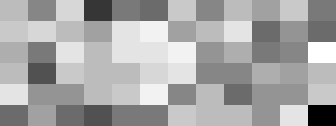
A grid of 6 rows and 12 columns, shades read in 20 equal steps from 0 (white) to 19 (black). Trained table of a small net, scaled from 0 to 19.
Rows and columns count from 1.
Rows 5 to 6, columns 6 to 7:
1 9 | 10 4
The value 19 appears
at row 6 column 12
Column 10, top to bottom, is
7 11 10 6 8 8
